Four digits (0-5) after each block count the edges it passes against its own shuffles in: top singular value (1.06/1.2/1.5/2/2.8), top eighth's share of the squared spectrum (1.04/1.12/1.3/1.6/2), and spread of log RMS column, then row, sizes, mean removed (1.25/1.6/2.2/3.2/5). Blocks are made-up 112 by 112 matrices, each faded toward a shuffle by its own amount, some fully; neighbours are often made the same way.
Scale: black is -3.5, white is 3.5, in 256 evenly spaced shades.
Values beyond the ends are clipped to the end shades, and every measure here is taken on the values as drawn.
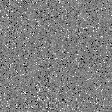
3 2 1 1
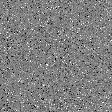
2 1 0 0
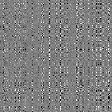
5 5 4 3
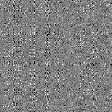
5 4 3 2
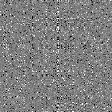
4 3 2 1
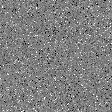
0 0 0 0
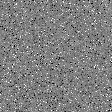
0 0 0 0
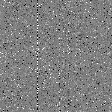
3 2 2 0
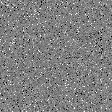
1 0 1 0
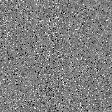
1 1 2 0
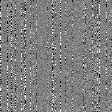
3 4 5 0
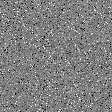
0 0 0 0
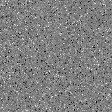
2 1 0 0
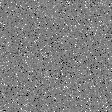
0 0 0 0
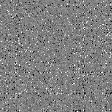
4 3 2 1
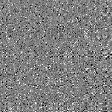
4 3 2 2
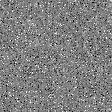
3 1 0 0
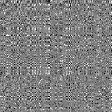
5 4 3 3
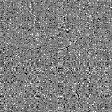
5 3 2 2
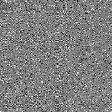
4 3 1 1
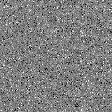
4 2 1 1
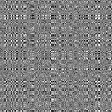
5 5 4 4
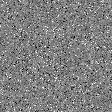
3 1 0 0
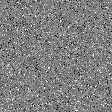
2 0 0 0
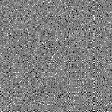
5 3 2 2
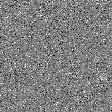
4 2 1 0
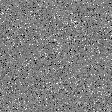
2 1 0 0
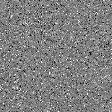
4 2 1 1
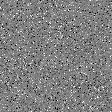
0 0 0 0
